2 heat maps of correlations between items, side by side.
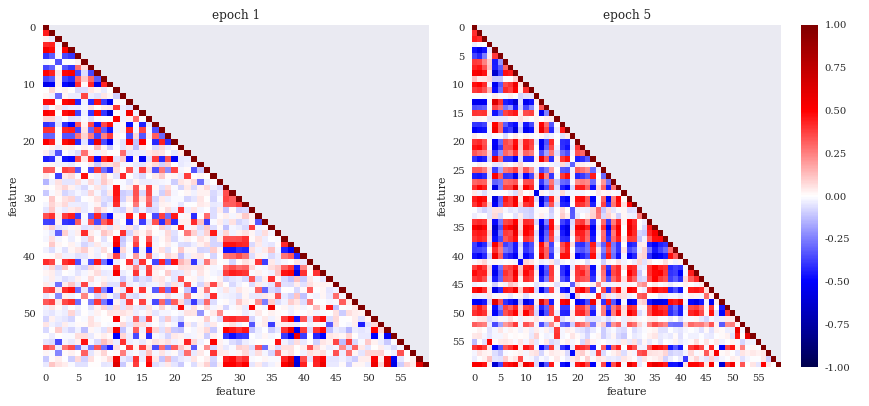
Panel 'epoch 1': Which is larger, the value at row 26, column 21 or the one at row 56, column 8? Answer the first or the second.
the second
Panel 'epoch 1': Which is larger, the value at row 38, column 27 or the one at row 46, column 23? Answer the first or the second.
the first
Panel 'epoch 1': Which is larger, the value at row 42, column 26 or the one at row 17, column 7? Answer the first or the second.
the second
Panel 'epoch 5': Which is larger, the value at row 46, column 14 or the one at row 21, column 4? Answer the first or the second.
the first
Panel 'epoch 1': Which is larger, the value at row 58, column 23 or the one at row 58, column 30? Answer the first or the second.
the second
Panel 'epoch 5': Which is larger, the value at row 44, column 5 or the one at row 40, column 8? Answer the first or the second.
the first
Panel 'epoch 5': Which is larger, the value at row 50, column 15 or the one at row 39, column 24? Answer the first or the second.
the first
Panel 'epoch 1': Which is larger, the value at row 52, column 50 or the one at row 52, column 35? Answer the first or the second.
the first
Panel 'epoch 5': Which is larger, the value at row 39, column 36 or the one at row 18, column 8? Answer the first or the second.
the first
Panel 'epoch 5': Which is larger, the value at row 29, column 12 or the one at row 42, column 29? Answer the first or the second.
the second
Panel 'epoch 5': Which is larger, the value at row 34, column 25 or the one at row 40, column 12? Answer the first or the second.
the first
